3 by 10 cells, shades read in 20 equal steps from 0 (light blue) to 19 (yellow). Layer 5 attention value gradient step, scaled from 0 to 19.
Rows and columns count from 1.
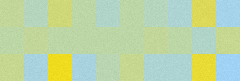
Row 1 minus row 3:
-1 3 -8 5 -2 -2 2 0 -3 1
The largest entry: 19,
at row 3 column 3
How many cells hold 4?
2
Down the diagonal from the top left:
8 8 19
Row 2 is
7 8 7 7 7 7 8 7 4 9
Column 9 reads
14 4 17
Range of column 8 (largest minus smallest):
4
